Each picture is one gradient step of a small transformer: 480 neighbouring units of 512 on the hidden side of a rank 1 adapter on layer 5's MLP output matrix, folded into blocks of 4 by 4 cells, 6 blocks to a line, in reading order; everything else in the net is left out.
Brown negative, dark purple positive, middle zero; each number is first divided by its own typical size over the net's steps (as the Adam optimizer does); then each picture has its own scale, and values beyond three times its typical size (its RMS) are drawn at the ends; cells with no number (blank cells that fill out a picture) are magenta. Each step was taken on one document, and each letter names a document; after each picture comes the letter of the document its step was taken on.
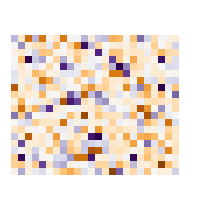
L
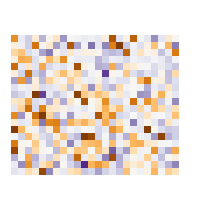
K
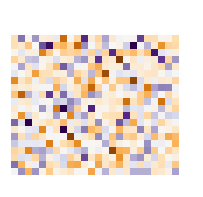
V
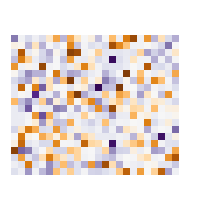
K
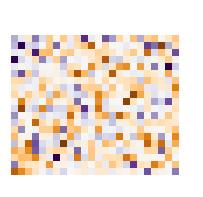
L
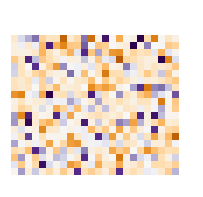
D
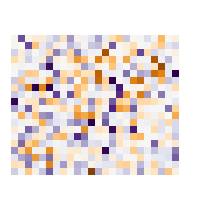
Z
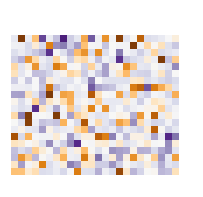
V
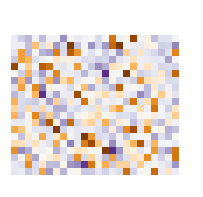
K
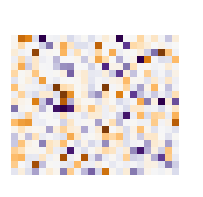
V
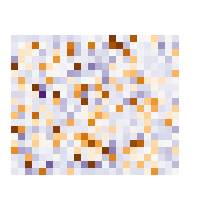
K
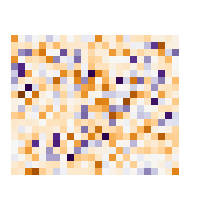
L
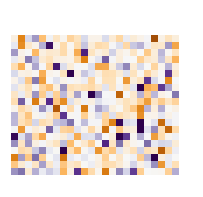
D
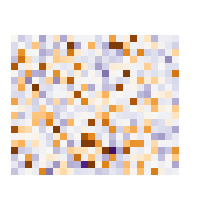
K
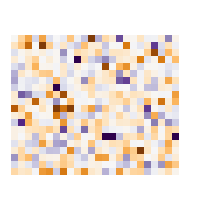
V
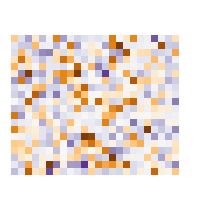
K
